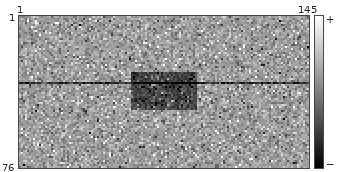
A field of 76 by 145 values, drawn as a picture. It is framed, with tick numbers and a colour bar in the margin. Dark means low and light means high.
No overall slope runs across the table. No regular stripes run through it. Row 34 stands out from the rest. On average the colour sits 60% of the way up the scale. The centre is the ninth with the lowest average. In the centre lies a patch that is lower than the rest.
